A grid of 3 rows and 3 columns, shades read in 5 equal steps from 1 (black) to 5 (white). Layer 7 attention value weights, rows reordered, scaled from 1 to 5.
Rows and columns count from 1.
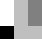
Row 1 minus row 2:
0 0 0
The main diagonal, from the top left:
5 4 4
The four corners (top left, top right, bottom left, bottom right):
5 3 1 4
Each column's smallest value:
1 4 3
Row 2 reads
5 4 3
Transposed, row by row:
5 5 1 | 4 4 4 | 3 3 4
